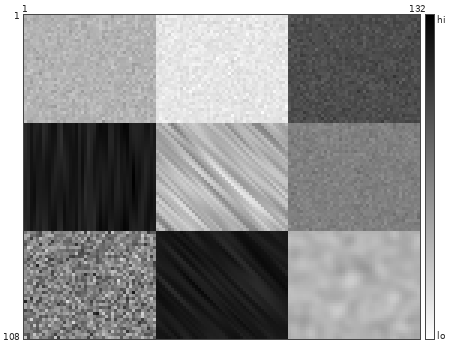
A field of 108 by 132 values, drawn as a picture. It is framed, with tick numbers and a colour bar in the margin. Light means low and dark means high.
The table splits into 3 rows of 3 panels. Panel 1,1: low, fine-grained, faint in contrast. Panel 1,2: very low, fine-grained, faint in contrast. Panel 1,3: high, fine-grained, faint in contrast. Panel 2,1: very high, streaked downward, faint in contrast. Panel 2,2: low, slanting down to the right. Panel 2,3: middling, fine-grained, faint in contrast. Panel 3,1: middling, fine-grained, strong in contrast. Panel 3,2: very high, slanting down to the right, faint in contrast. Panel 3,3: low, blotchy, faint in contrast.
